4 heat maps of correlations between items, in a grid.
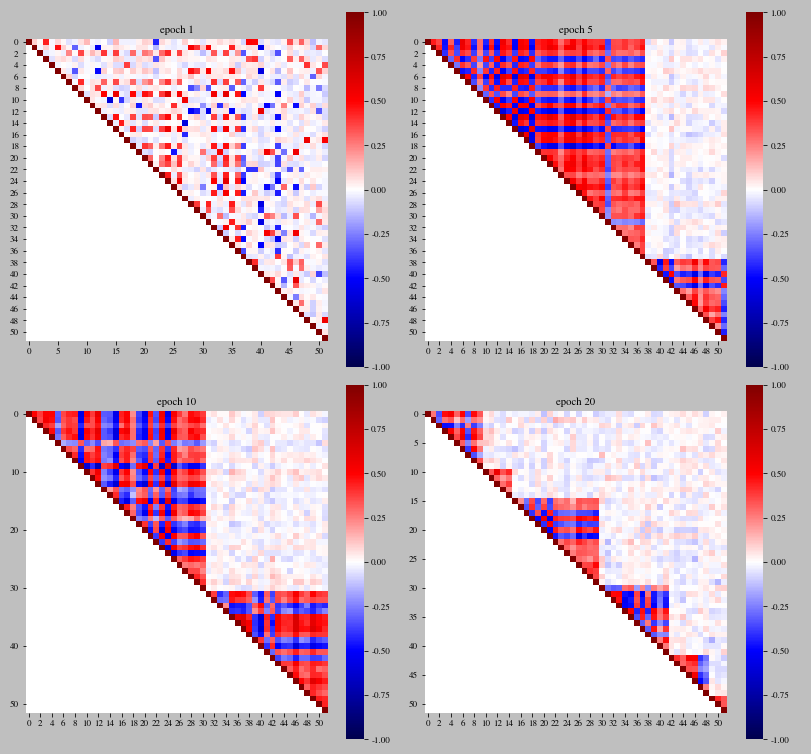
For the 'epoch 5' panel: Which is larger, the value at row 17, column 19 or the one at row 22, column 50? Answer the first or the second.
the first
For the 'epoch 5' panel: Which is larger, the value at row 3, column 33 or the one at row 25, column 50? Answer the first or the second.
the second
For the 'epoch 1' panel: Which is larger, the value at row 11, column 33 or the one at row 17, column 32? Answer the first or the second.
the second
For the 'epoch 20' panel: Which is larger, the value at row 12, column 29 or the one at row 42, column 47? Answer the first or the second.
the first
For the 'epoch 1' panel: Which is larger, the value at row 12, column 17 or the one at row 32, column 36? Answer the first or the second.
the second
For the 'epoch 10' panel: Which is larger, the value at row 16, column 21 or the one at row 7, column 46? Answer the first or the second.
the first
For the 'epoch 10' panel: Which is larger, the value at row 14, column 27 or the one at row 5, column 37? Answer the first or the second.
the second
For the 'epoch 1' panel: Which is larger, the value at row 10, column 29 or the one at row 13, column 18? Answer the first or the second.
the second
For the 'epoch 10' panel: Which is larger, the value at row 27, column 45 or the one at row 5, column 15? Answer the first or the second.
the second
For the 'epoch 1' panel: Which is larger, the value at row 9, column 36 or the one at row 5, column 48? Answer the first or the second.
the first
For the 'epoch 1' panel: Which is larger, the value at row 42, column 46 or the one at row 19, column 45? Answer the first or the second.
the first
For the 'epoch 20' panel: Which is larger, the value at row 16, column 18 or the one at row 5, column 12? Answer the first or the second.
the first
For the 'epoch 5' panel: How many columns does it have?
52
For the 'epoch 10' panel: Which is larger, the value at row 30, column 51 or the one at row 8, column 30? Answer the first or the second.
the second
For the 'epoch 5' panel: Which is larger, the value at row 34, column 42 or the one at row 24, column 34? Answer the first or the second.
the second
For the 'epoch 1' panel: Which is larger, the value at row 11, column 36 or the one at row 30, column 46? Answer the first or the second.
the second
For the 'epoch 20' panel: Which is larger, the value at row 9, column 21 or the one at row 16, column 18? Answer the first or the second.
the second
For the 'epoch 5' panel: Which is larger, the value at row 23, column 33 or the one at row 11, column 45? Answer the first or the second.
the first
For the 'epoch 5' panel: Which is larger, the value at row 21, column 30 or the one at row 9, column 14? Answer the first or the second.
the first
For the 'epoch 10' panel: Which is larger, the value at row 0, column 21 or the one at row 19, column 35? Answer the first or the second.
the first
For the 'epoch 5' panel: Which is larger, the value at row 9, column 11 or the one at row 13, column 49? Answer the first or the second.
the first
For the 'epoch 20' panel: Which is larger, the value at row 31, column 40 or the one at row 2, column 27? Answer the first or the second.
the second
